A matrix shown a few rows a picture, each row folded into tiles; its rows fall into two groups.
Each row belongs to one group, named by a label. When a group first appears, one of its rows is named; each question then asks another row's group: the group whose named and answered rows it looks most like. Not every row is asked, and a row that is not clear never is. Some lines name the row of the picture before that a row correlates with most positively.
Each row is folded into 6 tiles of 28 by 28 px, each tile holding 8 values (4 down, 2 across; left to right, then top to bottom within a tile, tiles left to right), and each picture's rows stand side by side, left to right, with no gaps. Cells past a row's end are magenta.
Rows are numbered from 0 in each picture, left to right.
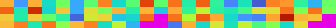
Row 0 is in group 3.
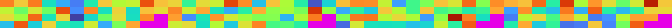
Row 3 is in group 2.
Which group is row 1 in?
3
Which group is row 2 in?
2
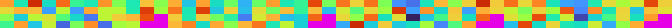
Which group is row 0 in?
3
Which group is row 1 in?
3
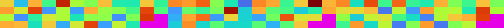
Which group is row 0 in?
3
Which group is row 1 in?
2
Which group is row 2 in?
3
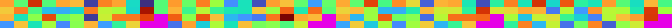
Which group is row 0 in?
3
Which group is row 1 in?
3
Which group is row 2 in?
3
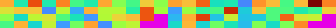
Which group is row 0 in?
3
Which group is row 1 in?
2
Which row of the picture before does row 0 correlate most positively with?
3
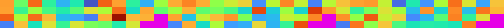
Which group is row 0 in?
3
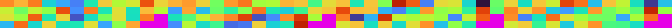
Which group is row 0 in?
2
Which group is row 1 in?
2
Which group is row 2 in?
3
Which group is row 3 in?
3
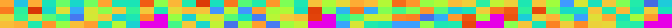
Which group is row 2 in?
2
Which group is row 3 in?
3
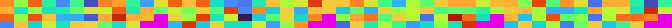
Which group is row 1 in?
2
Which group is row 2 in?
2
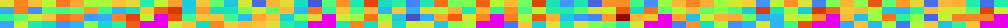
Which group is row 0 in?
2
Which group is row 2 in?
3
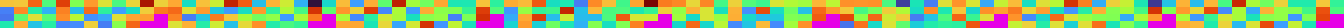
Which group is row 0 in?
2
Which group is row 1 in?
3
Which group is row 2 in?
3
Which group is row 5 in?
2
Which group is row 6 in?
3
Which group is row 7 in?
3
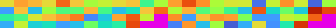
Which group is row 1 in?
2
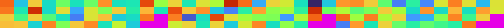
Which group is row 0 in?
3
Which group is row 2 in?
2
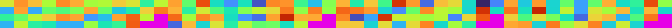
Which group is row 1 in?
3
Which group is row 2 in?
3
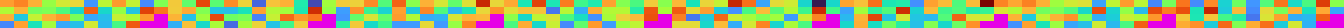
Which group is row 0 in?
2
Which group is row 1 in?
3
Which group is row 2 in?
2
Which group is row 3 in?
3
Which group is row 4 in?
3
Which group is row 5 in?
2
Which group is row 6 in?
2
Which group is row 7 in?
3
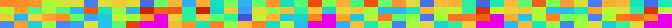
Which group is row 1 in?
3
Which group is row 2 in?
3
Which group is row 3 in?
3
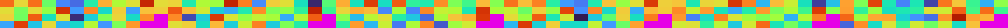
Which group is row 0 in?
2
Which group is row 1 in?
3
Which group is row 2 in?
3
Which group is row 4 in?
3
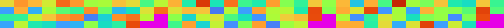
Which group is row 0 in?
2
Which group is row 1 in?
3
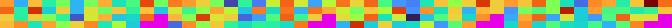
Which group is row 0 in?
3
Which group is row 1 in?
2
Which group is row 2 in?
2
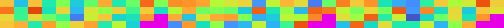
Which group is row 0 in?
3
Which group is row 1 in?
2
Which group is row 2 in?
2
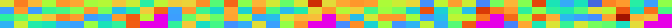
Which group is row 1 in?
2
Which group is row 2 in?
2
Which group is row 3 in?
3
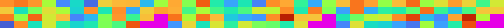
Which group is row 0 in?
2
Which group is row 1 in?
3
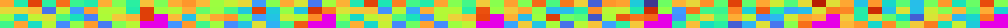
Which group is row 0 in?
3
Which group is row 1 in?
2
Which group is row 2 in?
3
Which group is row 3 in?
3
